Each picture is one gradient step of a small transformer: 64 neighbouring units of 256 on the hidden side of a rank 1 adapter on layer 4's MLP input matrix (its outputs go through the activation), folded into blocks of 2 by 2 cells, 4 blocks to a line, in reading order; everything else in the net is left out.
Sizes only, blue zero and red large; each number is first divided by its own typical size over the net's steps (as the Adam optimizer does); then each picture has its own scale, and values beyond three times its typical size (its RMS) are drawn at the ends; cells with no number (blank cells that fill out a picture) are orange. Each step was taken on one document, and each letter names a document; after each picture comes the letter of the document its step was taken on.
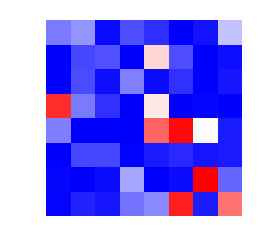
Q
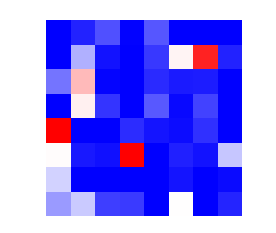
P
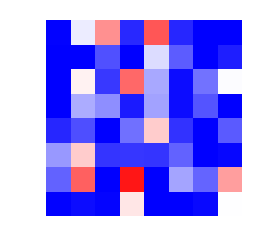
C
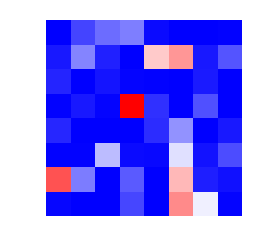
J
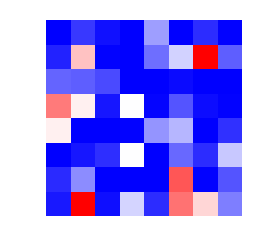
J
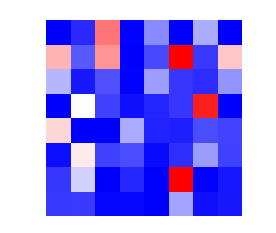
P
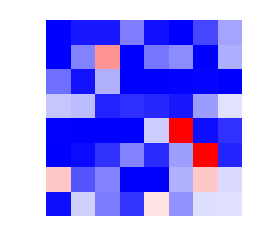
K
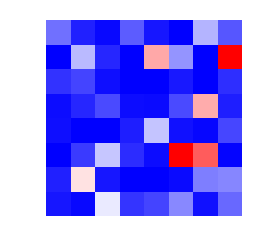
K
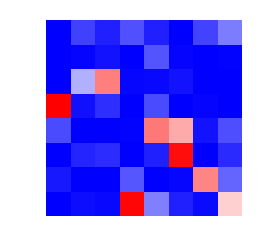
Q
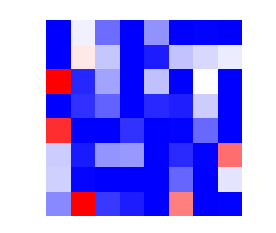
P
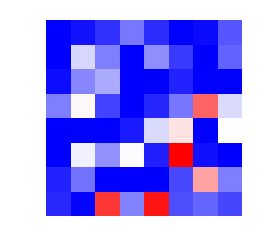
K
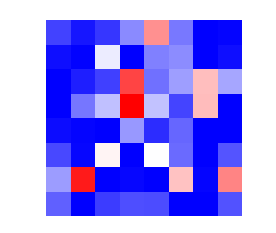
C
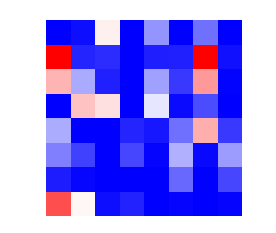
P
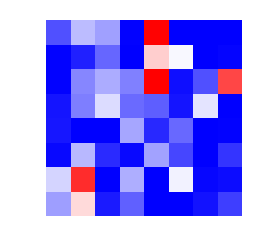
C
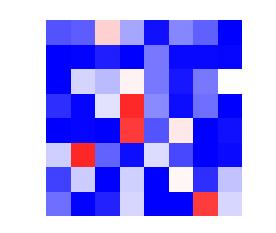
C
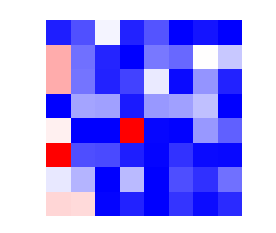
P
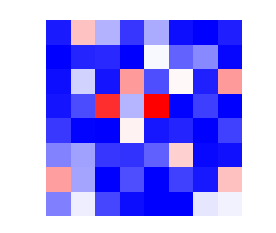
C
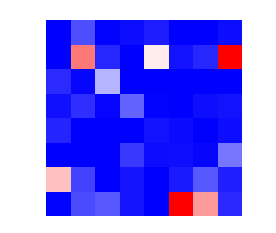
J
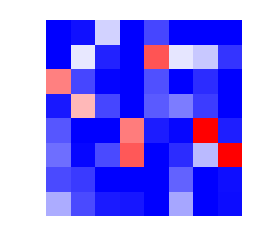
P
